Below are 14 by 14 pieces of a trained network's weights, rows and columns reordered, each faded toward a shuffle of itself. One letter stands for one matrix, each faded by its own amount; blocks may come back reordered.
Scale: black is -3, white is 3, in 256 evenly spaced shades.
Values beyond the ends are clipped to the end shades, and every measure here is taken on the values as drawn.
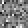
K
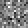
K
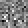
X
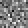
X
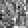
X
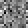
K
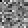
X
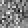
X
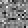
X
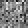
K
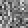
K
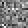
X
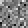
X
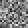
K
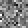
X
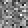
X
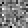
X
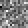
X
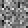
K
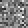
X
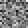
K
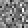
K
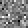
X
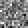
X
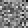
K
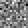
X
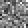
X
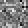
X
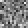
K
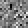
X
